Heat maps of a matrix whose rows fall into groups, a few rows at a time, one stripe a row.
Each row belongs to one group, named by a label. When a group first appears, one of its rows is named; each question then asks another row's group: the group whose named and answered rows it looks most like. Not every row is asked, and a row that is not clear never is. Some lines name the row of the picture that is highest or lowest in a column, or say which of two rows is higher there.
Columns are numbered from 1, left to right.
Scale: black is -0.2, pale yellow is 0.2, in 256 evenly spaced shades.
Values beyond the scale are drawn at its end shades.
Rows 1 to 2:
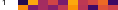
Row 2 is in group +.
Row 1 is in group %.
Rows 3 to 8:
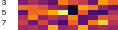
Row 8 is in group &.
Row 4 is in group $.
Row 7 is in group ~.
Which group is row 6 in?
%
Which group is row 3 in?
+
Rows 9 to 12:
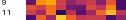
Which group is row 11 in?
~
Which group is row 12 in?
&
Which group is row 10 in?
$
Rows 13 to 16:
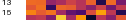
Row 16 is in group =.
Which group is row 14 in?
=
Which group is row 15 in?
$
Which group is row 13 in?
+
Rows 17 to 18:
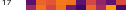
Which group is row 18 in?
$
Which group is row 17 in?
&
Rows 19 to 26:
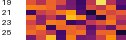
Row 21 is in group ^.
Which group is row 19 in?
$
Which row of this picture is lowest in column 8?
22
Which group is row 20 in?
$
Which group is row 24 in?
=
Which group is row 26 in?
~
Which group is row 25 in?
~
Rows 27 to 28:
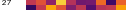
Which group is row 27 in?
=
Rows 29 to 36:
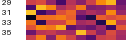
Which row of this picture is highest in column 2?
30
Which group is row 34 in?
=
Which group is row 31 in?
+
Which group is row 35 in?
%
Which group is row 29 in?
~
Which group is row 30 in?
%
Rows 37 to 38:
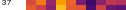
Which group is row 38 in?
=
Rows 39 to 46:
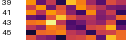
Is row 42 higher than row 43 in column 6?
Yes
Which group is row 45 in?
^
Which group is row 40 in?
%
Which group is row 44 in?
$
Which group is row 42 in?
&
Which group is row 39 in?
+
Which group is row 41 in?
$
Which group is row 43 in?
$
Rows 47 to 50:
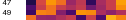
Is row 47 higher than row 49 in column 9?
Yes
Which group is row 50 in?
+
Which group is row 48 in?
^
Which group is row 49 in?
%
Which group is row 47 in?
^
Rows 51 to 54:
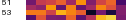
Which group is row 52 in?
~
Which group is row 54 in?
~
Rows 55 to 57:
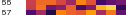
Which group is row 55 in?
%
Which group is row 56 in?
~
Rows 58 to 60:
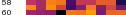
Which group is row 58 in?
$
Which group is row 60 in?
+
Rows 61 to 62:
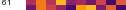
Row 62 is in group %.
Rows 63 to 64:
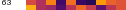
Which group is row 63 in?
~
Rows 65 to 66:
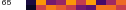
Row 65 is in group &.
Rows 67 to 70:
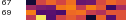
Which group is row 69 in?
+
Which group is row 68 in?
&
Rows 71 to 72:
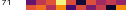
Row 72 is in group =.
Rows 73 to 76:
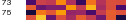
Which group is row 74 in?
+
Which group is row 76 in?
%
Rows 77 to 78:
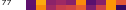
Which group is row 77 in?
%
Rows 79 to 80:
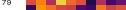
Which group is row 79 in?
=
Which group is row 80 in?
^
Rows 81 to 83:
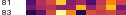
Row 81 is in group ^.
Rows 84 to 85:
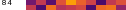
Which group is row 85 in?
~
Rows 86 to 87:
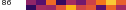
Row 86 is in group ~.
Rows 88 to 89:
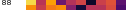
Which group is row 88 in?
~
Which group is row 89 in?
$
